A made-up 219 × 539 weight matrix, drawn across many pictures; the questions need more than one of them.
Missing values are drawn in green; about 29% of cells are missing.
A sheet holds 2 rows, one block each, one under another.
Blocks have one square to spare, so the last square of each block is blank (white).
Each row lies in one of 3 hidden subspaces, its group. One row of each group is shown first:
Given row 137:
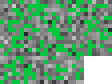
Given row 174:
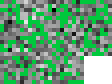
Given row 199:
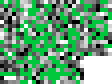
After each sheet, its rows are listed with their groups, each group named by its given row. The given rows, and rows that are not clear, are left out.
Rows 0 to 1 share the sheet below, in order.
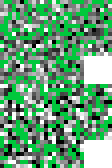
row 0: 174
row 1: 199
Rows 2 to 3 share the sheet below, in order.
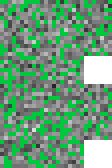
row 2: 174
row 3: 174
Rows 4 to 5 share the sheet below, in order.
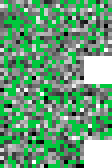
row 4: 137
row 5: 137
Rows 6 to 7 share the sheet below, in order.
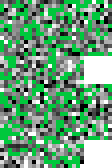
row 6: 137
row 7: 137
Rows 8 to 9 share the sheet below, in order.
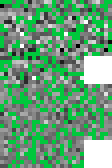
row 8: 137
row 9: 174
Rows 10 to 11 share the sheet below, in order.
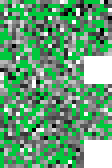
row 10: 199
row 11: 174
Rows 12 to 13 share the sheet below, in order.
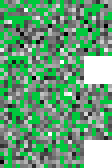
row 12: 137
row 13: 199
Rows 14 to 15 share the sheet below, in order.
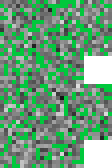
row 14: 174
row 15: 174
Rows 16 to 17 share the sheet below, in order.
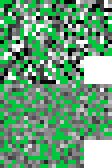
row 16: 199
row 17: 137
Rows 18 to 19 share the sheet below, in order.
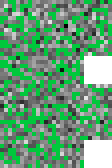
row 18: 174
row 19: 174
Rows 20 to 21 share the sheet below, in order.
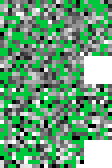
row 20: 174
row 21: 137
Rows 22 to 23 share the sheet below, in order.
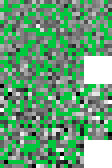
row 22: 174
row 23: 199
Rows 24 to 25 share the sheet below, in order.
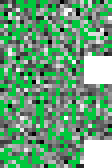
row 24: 199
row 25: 137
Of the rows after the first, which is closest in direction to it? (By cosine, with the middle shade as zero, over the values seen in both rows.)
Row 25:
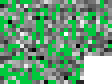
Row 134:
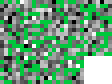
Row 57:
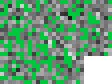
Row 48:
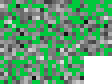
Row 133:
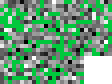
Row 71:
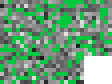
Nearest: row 71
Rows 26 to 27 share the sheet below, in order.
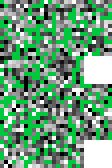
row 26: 137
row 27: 174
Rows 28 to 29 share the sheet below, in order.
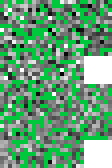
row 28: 199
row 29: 174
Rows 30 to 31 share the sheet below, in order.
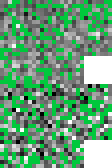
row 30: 174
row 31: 174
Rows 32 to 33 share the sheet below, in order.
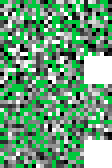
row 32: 199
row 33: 199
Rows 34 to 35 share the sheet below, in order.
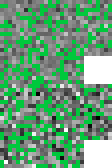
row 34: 137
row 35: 199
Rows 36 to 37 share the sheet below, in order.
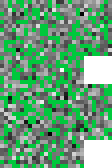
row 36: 174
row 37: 199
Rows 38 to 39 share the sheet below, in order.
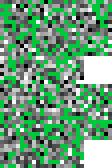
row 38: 137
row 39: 137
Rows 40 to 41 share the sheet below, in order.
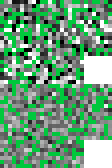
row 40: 174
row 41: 174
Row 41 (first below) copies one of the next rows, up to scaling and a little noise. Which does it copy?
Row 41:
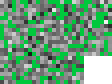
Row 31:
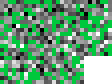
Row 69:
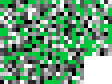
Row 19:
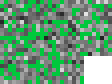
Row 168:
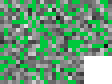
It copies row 69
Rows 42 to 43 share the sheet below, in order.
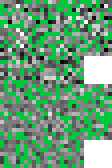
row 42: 137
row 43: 199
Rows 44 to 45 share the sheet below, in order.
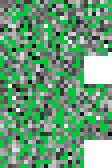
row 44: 174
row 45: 174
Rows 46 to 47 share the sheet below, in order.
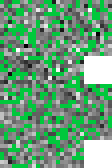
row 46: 174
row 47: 199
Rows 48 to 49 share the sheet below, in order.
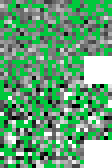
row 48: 137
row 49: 199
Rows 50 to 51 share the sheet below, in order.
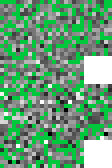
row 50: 174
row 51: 199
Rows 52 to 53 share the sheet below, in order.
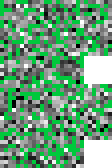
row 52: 137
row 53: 174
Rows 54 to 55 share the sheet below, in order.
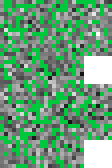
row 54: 174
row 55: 174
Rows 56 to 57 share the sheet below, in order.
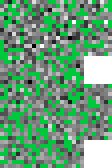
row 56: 174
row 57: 199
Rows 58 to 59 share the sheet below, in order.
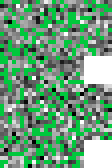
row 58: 137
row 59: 174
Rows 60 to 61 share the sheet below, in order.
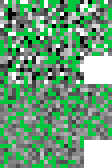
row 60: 199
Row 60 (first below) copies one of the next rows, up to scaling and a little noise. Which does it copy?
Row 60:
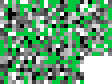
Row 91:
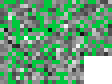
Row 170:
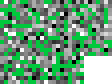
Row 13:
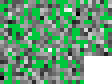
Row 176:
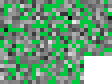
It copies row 170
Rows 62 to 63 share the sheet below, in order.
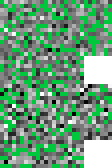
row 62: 199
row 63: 174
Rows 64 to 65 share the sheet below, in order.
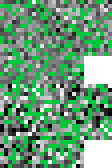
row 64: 174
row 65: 174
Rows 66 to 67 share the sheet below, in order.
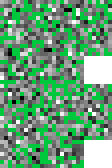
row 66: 199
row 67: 174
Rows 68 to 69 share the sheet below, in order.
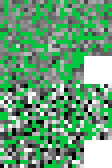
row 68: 199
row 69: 174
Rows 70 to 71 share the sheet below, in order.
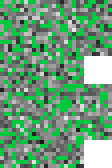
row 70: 174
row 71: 137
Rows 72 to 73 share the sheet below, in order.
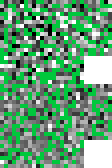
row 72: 199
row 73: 199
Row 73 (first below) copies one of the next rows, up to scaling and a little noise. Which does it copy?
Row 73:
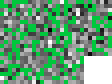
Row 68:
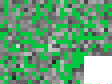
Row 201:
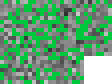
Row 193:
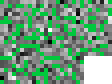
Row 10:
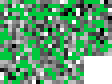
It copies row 10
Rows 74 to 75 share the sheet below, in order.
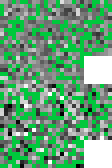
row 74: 199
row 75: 174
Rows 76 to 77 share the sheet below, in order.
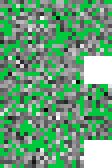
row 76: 174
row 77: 174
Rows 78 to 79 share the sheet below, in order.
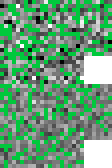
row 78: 137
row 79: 199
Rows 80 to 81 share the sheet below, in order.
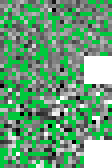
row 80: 174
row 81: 199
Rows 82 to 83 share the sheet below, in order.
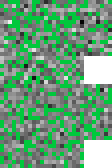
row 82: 137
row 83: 137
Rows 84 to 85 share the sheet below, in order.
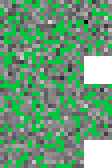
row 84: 137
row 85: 137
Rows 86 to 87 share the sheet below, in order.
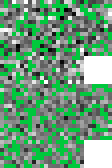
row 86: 199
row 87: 137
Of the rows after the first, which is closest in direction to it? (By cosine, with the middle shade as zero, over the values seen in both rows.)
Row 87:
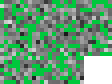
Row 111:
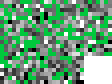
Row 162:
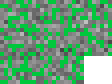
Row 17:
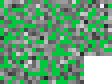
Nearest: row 17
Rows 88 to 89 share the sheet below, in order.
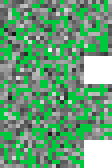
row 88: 199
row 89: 199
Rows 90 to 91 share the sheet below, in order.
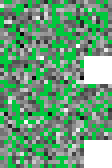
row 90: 137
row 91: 199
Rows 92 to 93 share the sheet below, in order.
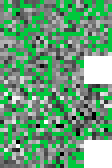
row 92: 174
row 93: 174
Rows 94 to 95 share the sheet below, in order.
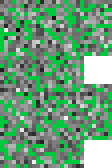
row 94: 174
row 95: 137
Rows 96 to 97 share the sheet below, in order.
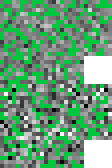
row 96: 174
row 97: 137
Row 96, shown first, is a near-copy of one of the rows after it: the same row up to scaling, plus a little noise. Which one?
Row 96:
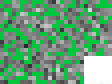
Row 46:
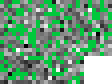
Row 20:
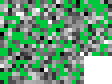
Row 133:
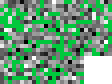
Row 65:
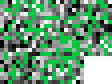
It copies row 46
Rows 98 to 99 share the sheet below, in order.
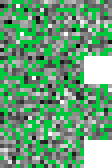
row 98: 137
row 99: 199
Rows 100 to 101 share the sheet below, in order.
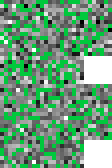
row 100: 137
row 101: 137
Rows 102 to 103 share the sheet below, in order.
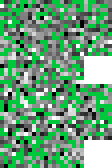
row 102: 137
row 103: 174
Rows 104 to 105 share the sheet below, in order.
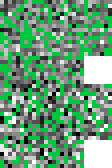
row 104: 199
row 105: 174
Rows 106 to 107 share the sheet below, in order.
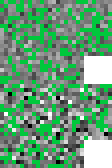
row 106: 174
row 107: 199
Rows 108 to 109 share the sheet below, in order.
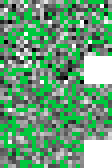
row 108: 137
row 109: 174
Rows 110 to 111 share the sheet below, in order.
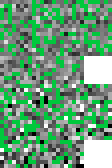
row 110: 137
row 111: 137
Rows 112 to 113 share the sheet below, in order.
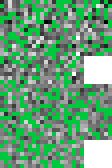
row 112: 174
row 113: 199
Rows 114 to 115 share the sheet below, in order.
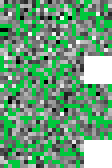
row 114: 199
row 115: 199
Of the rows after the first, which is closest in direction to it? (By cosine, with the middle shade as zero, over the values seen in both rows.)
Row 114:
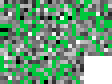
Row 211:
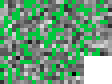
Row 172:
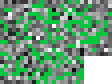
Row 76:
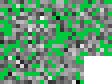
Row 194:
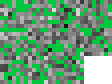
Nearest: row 172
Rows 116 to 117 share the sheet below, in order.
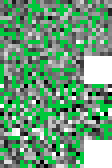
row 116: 199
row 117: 199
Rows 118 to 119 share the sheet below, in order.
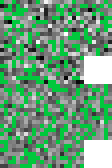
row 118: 137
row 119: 174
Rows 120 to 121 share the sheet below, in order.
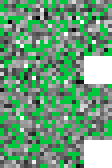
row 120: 137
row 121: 137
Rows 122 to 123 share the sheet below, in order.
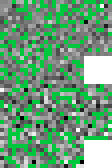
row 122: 137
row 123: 137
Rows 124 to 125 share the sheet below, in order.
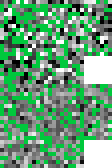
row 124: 174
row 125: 137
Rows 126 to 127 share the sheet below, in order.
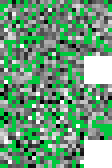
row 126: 174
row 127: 199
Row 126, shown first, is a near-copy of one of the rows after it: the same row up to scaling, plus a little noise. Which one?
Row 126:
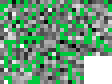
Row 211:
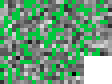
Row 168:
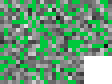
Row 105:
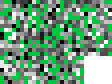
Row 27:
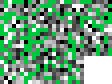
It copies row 27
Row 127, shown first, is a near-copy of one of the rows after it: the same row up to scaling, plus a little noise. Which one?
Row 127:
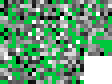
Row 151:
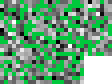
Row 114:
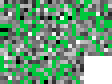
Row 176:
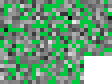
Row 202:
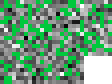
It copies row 114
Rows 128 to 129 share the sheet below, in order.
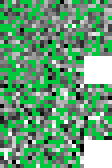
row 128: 199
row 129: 199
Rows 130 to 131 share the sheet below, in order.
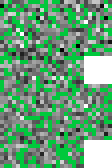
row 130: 137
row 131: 137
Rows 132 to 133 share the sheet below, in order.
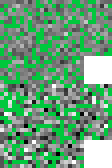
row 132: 137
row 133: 174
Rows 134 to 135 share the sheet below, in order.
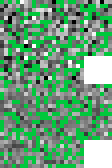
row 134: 174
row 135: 137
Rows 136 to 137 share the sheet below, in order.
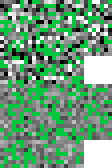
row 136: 137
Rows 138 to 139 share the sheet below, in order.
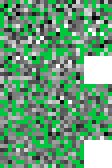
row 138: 174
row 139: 199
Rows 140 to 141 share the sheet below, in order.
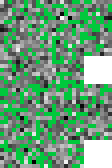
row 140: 199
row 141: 137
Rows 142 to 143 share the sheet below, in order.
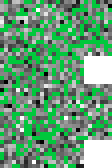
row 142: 174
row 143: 137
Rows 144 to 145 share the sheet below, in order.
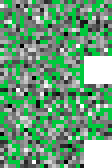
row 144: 137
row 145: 137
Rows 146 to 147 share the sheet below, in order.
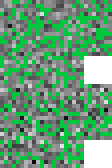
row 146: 174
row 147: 137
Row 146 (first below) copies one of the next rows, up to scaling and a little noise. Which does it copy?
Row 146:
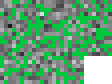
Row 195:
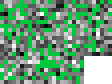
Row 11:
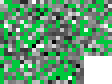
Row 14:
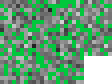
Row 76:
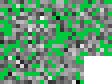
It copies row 195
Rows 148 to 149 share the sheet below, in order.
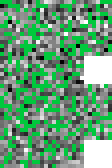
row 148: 137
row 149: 174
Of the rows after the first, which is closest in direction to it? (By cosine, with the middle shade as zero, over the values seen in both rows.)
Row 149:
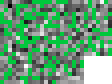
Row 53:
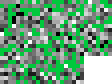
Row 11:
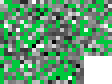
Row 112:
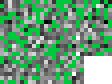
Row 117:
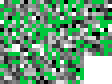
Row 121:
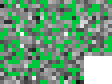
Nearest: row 11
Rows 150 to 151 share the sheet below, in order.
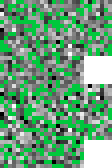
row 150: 199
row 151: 199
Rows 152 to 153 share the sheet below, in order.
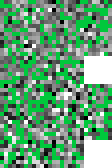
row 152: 174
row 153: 199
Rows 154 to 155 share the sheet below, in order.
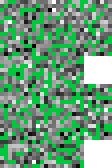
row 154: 174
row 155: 137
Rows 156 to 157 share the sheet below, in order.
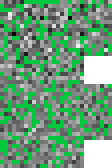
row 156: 199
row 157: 174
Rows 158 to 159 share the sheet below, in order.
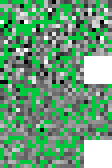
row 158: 174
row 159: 174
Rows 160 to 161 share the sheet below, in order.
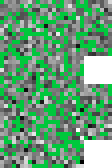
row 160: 174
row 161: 137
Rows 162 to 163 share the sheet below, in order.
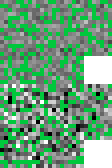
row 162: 137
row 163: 199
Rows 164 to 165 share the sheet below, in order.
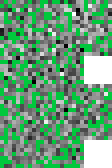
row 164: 199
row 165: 174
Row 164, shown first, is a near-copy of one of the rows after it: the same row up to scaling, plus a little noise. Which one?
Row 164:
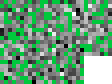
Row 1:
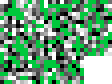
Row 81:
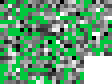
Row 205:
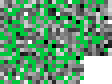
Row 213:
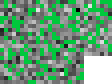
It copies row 213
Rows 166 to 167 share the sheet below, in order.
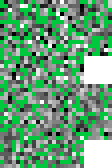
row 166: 199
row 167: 199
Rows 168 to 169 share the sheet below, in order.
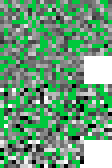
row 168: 174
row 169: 137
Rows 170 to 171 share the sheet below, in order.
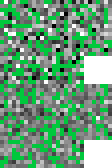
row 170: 199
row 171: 199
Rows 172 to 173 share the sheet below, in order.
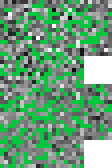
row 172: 199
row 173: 199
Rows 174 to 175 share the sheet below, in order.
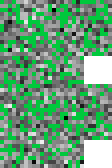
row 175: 137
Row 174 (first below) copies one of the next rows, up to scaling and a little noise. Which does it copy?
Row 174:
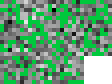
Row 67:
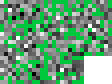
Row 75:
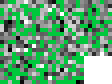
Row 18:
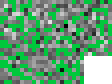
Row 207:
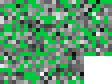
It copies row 75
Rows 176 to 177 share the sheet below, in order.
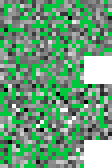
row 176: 199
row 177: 174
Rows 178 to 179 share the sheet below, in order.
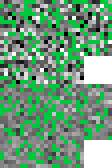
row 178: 137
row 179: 199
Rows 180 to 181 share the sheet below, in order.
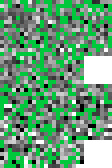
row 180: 137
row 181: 137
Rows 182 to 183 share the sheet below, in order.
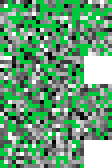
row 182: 174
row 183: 199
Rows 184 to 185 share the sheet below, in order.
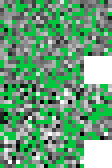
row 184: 199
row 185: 199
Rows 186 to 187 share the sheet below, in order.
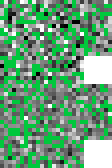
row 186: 199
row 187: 137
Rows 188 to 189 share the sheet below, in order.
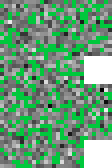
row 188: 137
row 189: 137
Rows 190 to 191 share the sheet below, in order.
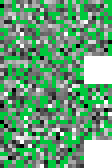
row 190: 137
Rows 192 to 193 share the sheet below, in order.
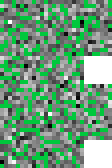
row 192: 137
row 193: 199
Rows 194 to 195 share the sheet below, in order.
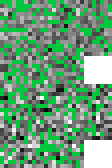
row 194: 199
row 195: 174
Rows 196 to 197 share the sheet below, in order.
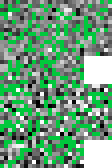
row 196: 199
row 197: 137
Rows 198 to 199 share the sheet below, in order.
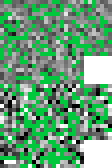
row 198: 199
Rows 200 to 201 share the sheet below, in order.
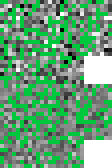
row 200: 199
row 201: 199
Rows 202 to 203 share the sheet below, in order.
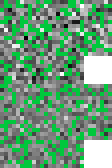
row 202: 199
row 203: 137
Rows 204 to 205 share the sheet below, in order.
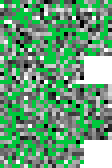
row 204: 137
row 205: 199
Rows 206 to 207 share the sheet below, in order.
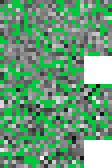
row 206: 199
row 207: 174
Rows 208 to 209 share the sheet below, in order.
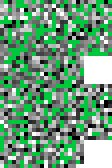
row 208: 174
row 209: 137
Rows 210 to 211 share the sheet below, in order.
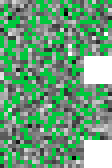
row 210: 199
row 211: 174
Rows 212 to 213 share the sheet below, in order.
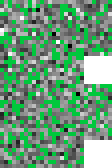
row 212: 199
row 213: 199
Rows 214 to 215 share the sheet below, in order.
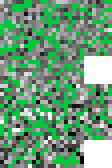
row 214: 174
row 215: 199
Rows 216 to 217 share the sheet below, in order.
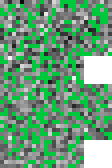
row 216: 174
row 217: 199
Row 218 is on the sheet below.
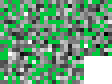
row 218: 199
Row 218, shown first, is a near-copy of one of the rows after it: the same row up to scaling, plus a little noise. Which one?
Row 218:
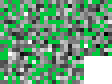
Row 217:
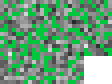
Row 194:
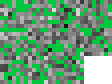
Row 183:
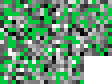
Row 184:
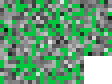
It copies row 217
